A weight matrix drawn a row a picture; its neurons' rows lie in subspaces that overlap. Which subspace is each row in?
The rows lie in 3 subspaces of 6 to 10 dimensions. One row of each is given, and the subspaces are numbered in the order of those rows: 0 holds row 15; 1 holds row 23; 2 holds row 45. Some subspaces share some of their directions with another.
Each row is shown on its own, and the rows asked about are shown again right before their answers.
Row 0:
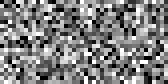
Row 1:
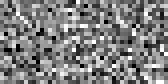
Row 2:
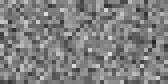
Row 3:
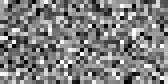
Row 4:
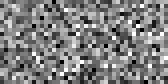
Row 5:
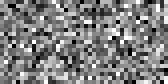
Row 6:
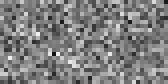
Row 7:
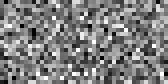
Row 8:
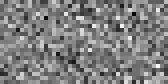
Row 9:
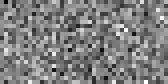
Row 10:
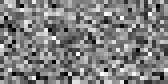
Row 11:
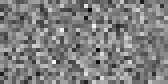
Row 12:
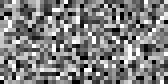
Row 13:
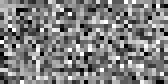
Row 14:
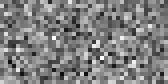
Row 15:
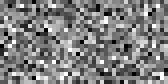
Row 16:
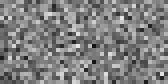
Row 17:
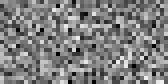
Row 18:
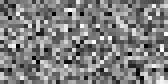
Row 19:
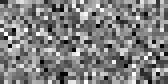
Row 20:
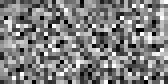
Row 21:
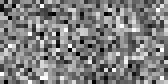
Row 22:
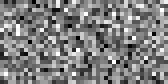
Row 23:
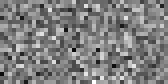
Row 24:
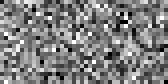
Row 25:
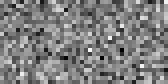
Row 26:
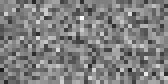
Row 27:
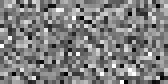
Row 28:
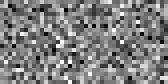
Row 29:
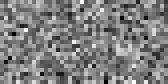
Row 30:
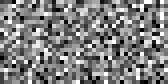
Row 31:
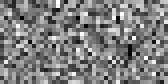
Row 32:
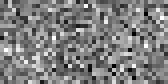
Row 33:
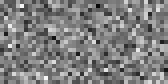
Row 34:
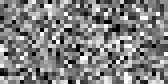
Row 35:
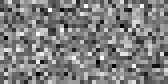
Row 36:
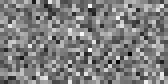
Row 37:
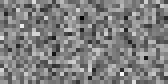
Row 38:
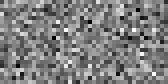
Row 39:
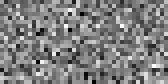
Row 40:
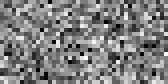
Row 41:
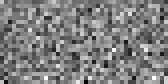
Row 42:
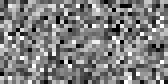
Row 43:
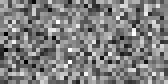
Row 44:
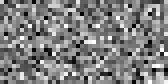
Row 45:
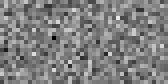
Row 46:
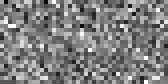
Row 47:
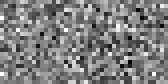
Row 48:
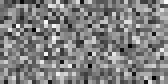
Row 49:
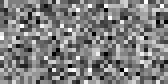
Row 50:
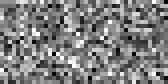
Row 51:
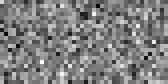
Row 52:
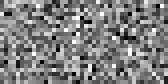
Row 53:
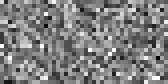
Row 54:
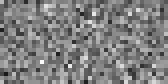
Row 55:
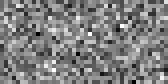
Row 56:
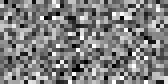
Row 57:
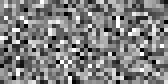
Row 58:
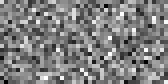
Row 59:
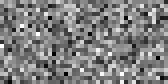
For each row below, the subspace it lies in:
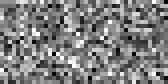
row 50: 0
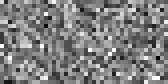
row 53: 0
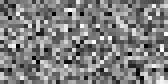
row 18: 1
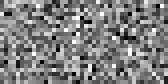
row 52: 2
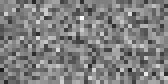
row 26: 0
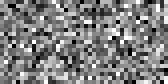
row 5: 2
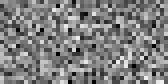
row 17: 1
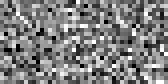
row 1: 1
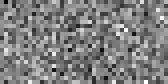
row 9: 1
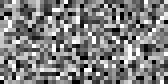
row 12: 2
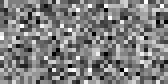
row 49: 0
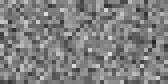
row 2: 0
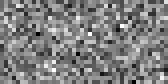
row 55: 0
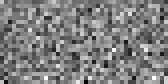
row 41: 2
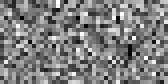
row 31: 2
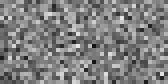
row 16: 2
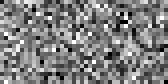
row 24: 0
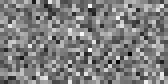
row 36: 0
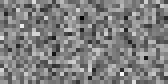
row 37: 0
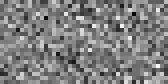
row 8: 0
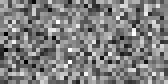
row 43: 1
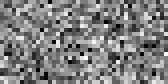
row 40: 1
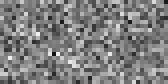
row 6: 0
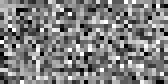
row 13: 1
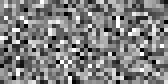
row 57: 2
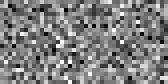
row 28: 2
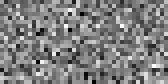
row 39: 1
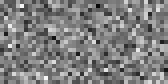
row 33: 0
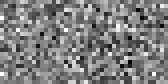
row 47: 1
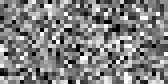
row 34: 1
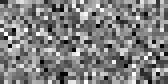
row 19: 2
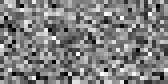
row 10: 0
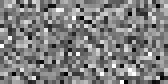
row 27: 0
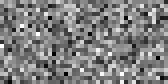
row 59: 0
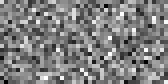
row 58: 0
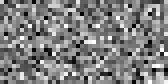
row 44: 1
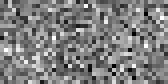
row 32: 1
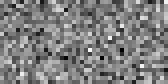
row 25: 2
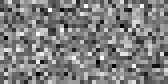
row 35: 1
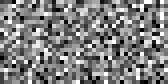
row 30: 2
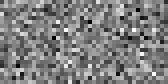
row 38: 2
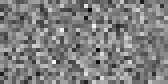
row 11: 1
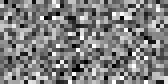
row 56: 2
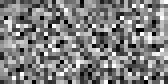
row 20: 2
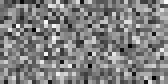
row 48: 2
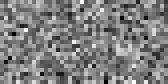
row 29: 2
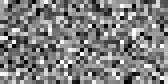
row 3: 2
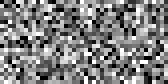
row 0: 0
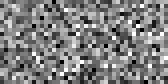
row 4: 2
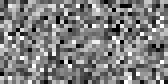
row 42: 2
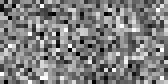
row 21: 1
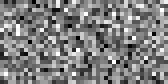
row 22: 2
